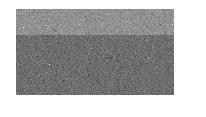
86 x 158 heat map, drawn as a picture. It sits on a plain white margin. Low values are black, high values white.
Stripes: none. Average level on the scale: 50%. Seam: horizontal, 30% of the way down, the top part higher.
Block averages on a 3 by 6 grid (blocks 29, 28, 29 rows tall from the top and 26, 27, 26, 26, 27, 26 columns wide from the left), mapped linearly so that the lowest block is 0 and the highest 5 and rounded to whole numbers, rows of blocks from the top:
555555 | 000000 | 000000
